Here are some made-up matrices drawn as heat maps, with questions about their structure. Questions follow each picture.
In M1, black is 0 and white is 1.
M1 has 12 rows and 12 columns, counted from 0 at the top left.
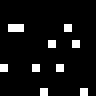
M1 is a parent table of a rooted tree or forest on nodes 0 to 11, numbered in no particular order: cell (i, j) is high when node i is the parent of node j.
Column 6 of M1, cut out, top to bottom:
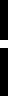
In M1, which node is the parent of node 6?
5
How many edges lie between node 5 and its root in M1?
1
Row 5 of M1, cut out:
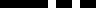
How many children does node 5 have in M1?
2
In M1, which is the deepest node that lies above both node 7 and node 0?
8
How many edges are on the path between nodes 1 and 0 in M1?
3
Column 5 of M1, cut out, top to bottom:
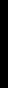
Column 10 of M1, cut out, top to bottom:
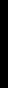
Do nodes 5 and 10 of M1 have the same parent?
yes
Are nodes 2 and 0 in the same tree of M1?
yes
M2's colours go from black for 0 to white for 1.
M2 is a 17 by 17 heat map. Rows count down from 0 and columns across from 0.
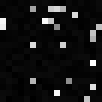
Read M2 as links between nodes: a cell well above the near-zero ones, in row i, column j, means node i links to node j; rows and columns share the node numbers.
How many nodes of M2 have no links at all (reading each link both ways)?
0
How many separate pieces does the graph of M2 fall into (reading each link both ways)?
2
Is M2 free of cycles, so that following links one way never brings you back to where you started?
yes
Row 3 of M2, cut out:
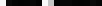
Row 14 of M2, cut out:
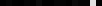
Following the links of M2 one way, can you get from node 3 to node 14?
no
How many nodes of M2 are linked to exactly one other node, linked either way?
4
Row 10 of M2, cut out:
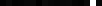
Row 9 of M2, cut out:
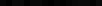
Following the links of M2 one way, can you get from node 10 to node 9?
yes
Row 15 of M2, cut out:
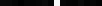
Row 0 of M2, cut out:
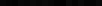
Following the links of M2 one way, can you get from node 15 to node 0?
no
